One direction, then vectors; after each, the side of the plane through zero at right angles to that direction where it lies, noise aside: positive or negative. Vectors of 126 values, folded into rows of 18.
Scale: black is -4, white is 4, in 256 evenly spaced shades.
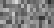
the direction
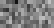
negative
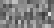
positive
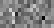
positive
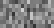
negative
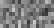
negative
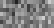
negative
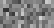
negative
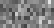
negative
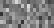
positive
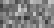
negative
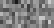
negative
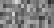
positive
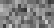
positive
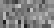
negative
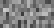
positive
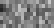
negative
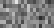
positive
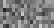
negative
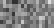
negative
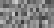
positive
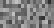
positive
